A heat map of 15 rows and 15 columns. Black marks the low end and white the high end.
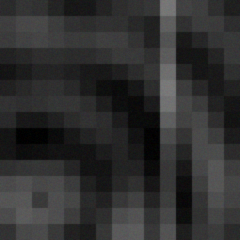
Rings spread out from the bottom left. Column 11 stands out from the rest. No overall slope runs across the table. Overall the values sit about 20% of the way up the scale.
